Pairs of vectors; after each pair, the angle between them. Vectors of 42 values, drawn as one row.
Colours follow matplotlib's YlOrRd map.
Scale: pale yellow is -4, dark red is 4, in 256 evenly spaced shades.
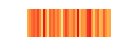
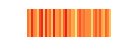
orthogonal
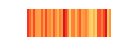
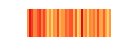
orthogonal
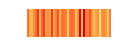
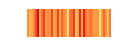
nearly parallel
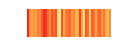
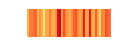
nearly opposite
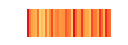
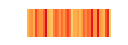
orthogonal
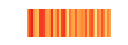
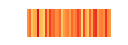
partly opposed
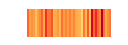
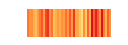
nearly parallel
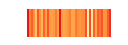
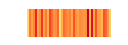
nearly opposite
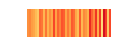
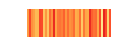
nearly parallel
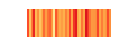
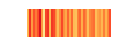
partly opposed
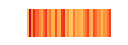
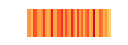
orthogonal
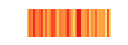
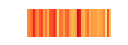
nearly parallel
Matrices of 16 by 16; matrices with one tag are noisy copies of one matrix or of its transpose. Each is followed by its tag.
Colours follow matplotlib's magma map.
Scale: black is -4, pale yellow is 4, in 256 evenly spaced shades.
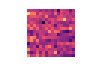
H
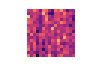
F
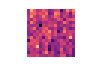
H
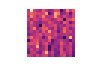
H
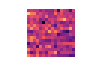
H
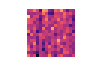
F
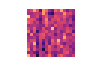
F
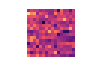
H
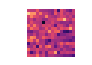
H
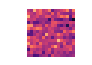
F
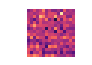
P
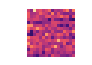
F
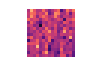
H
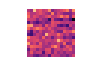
F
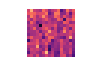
H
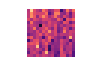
H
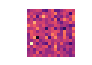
P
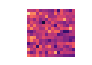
H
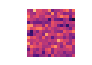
F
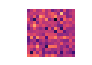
P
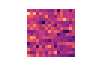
H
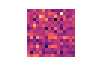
P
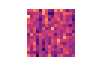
F
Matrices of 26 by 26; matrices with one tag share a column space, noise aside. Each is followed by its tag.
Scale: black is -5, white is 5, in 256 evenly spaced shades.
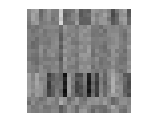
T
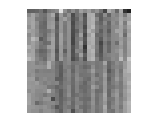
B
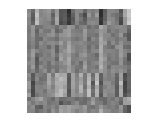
T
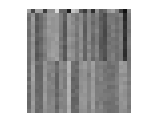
B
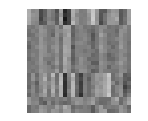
T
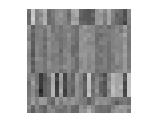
T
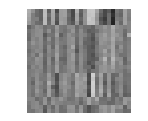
T
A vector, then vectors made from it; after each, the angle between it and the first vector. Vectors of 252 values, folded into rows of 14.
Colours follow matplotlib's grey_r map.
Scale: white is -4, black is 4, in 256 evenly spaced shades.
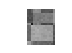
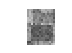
nearly opposite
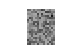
orthogonal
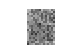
partly opposed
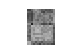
nearly parallel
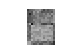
nearly parallel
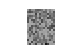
orthogonal
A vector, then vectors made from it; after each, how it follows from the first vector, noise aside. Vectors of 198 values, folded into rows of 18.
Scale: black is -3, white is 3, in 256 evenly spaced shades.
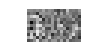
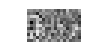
copied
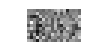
negated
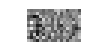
negated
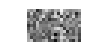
wrapped around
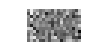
wrapped around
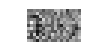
negated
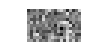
wrapped around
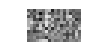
wrapped around
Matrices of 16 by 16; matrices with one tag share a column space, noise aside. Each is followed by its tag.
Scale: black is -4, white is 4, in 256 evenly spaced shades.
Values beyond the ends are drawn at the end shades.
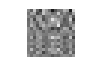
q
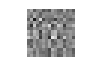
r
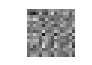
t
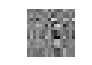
r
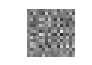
t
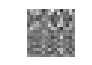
q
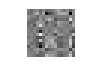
t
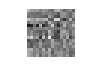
r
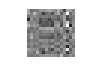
q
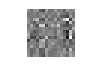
r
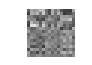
q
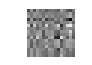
r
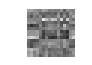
r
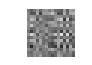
t
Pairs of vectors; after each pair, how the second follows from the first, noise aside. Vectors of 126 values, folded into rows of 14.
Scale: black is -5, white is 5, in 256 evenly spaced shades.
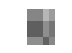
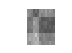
reversed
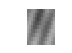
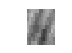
reversed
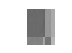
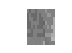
partly zeroed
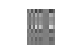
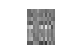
reversed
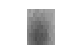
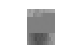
partly zeroed
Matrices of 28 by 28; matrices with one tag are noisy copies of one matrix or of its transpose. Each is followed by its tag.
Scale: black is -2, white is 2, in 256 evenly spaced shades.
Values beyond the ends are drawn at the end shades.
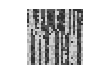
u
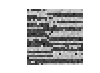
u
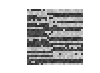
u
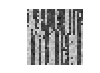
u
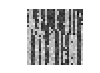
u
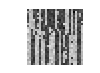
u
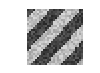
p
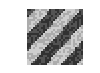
p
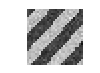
p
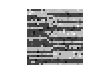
u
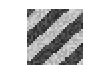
p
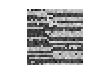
u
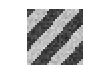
p
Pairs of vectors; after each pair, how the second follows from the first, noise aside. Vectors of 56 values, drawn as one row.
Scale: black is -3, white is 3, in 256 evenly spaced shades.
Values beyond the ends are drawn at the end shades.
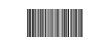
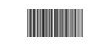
shuffled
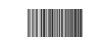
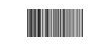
negated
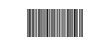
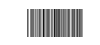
shuffled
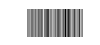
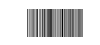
shuffled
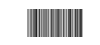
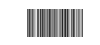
negated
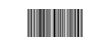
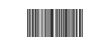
negated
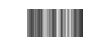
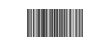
shuffled
